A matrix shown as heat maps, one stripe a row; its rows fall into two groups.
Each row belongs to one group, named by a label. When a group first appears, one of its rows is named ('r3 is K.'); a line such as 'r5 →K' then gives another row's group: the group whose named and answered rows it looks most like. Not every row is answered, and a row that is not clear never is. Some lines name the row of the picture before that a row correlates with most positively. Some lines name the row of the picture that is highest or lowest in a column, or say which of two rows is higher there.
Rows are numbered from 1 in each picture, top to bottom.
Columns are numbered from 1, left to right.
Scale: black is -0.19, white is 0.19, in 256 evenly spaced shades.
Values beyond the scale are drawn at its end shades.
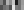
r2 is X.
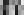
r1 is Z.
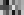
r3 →Z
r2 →X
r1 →Z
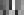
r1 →X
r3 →X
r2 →X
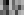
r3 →X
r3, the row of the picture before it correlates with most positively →3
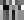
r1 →X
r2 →Z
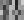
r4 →X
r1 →X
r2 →X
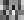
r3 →X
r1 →Z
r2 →Z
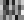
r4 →X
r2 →Z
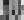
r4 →X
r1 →Z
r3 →Z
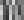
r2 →Z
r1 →X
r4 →Z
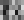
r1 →X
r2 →Z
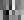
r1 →X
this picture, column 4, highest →3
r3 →Z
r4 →Z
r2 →X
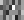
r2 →X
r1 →Z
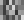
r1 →Z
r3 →X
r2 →X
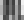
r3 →Z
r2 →Z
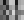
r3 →X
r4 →X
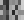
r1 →Z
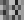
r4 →Z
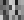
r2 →X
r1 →X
